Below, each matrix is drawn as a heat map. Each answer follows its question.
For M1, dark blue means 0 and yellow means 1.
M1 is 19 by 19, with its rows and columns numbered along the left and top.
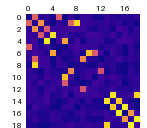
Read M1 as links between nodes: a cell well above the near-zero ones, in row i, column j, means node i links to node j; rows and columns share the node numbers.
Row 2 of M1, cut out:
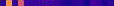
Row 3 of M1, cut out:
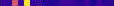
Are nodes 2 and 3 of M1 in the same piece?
yes
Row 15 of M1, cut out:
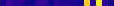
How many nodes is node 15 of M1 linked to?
2
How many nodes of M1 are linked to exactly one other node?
5
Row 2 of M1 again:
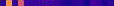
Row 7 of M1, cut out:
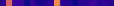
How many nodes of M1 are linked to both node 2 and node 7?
1
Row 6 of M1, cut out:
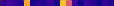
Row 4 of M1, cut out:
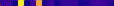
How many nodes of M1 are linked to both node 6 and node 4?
0
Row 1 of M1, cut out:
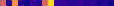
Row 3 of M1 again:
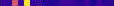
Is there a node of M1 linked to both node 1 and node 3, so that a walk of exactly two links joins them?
yes
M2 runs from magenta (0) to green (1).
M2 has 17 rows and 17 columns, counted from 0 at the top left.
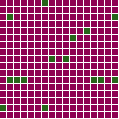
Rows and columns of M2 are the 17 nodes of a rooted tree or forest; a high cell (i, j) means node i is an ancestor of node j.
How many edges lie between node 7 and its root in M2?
1
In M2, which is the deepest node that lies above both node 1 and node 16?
2
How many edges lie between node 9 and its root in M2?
1
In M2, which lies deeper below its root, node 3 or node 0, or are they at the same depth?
the same depth
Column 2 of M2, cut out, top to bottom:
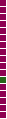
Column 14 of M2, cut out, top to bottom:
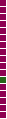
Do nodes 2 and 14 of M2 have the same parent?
yes
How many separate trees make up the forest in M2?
5
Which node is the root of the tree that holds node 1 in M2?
11
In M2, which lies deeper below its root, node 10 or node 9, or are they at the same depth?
the same depth
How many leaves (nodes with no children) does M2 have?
10
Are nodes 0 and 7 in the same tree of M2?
no
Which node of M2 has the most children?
11
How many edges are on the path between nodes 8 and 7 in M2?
1
